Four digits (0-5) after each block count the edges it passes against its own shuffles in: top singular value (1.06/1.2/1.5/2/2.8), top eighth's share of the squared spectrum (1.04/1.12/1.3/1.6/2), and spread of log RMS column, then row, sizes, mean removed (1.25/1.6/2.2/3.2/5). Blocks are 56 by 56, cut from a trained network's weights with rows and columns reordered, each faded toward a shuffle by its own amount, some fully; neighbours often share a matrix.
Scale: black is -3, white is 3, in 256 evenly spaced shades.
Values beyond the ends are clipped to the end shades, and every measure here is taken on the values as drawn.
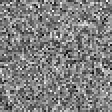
0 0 0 0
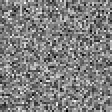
0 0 0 0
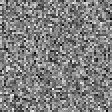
0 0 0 0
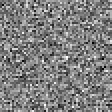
2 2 0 0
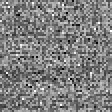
2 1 0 0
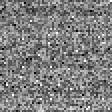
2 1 0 0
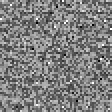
0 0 0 0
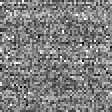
2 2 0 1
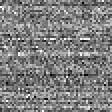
3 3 0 1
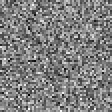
2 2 0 0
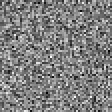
3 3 0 1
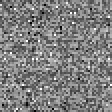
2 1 0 0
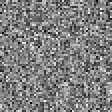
3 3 0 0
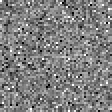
1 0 0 0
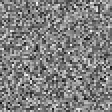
1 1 0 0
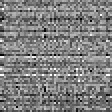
4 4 2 2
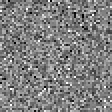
2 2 1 0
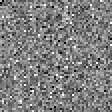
2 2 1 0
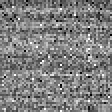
3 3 1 0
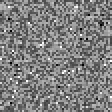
0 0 0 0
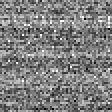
3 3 0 1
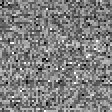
2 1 0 0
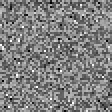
0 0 0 0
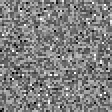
1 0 0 0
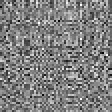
4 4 1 3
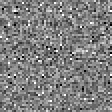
3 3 1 1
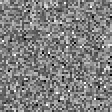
1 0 0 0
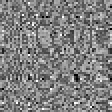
4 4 2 2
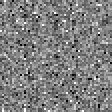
3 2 1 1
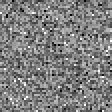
1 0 0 0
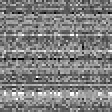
4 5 1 3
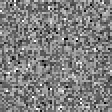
0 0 0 0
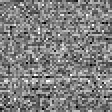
3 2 0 1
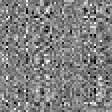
4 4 3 2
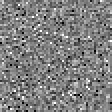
3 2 1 0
